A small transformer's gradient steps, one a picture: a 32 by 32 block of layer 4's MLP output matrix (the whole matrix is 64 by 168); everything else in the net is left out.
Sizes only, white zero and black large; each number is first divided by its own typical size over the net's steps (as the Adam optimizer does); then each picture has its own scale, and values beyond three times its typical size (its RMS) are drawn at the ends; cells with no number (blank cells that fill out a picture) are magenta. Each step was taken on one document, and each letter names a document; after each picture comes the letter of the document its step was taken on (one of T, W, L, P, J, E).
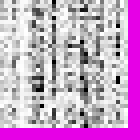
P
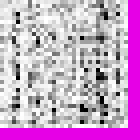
P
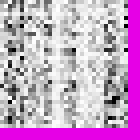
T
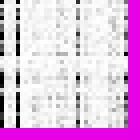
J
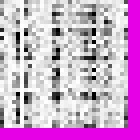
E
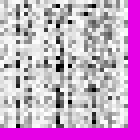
E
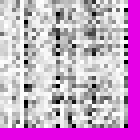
E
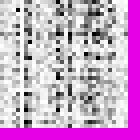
E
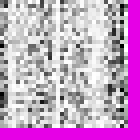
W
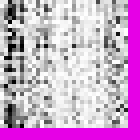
T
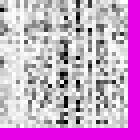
W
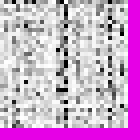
J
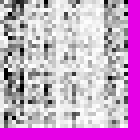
T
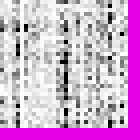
J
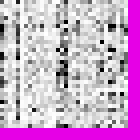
J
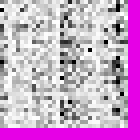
W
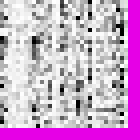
W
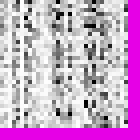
E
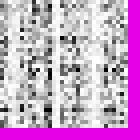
W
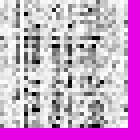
E
